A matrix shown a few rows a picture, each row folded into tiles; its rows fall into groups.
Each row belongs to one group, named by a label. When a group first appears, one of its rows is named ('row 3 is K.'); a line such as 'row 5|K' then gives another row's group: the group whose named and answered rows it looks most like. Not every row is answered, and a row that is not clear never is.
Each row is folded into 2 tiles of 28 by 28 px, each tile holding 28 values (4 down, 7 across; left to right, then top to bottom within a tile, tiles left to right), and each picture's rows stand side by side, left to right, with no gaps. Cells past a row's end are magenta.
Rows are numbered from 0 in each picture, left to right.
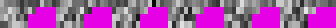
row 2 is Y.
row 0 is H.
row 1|H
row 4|Y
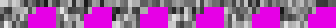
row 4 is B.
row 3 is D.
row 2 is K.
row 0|K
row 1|B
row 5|K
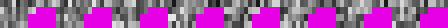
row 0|B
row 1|B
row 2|K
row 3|Y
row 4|B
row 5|K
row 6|Y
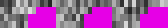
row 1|H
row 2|B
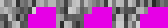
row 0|B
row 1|Y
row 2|K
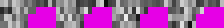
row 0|K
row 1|H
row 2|H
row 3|Y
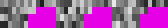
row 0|Y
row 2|K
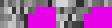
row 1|D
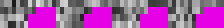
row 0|D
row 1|D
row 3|H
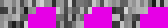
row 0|D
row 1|B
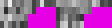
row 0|D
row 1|K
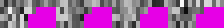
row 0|H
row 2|Y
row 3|B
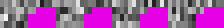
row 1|K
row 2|K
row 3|D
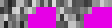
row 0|Y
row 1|B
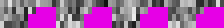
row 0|D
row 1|H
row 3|K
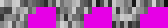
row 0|K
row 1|K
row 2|D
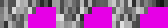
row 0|Y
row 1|H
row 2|H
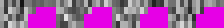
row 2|Y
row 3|H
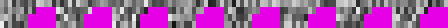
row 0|D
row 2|H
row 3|Y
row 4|B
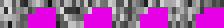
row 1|B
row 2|B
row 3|D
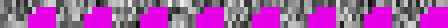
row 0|B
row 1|Y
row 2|D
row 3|K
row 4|D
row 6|H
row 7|B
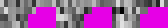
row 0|B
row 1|D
